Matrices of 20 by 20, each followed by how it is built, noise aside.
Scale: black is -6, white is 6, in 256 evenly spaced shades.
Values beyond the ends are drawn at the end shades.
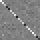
diagonal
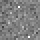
noise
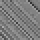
Toeplitz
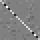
diagonal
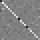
diagonal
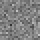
noise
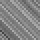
Toeplitz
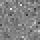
noise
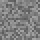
noise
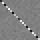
diagonal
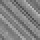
Toeplitz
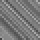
Toeplitz
